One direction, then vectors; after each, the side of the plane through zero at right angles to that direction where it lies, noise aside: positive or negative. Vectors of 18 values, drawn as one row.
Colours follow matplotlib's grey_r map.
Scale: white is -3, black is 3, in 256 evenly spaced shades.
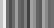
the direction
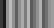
negative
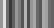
positive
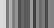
positive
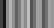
negative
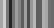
positive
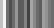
positive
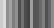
positive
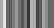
positive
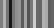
positive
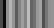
negative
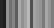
negative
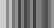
positive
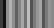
negative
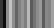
negative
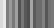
positive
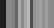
negative
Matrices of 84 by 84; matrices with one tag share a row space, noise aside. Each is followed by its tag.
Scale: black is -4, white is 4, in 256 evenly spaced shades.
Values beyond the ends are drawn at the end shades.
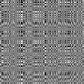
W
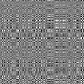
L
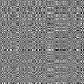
L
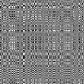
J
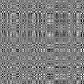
L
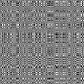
L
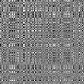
J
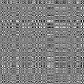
L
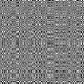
L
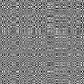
L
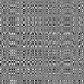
J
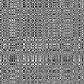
J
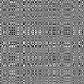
J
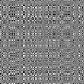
J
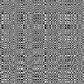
W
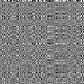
L
